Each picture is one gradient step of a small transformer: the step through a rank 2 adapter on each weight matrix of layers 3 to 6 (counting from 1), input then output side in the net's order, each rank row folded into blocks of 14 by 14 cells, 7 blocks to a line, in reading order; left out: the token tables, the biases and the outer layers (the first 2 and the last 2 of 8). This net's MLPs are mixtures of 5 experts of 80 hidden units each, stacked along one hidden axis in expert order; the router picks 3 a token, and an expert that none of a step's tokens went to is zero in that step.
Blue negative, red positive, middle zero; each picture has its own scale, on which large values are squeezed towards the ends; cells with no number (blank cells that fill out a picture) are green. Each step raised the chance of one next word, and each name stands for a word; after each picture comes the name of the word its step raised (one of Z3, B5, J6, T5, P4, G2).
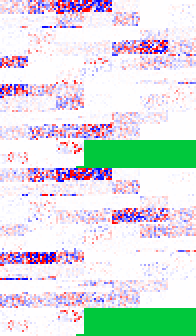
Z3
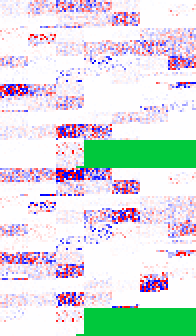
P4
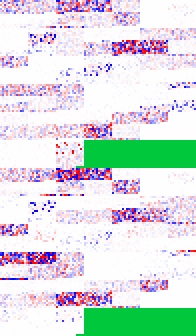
Z3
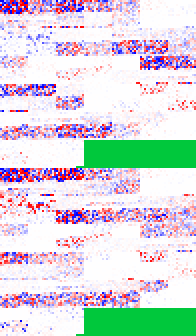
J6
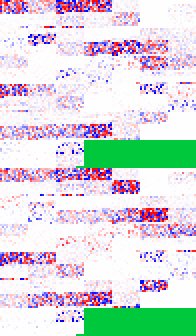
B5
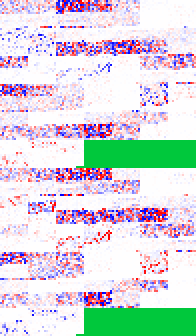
J6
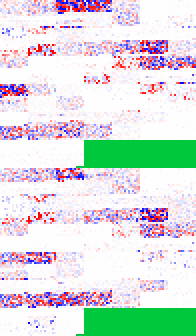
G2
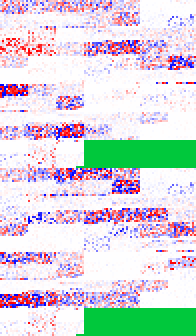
P4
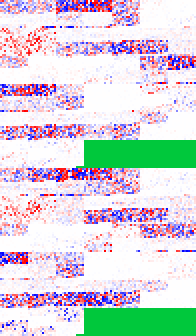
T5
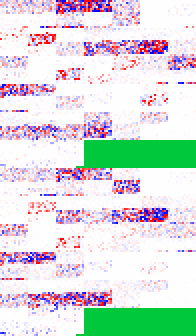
G2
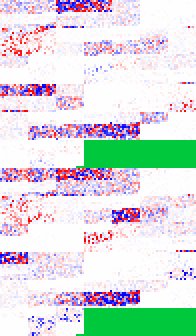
T5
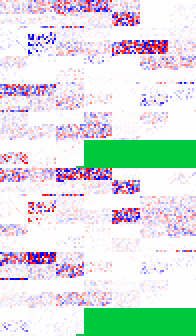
Z3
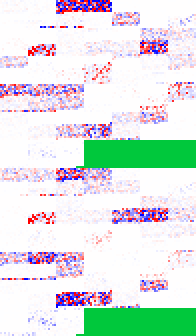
G2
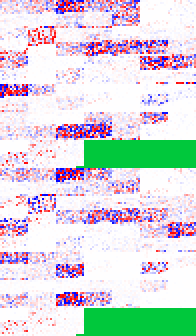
P4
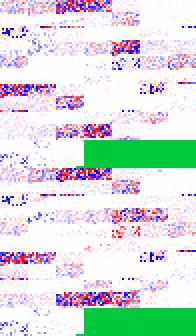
B5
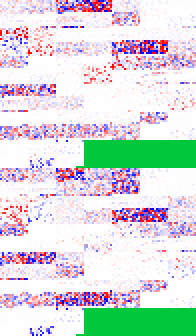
G2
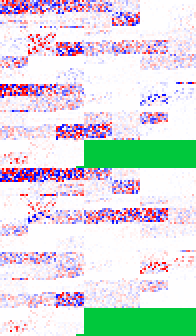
P4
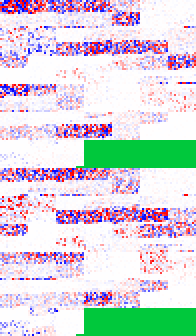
J6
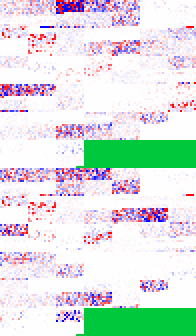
T5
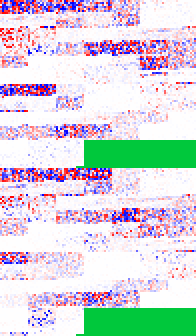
T5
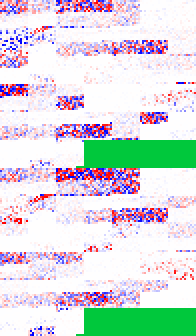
J6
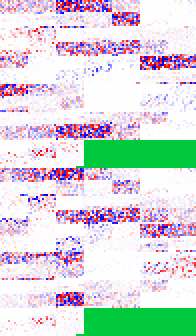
P4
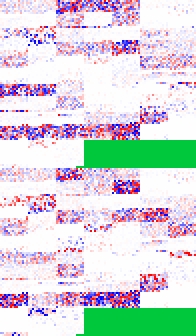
J6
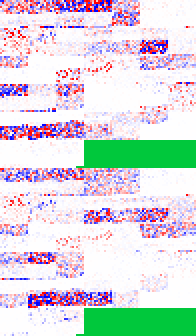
G2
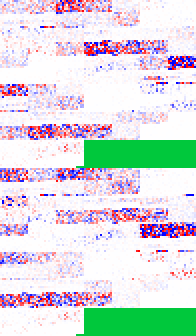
P4
